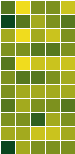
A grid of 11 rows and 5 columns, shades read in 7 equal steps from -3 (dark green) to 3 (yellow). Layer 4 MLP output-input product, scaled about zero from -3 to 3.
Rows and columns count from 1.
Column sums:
-7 11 3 7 5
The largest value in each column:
1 3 2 2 2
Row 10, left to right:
1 1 2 2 1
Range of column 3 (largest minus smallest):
4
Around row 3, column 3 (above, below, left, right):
1 -1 3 2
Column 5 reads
2 -1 0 0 2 1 1 -1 0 1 0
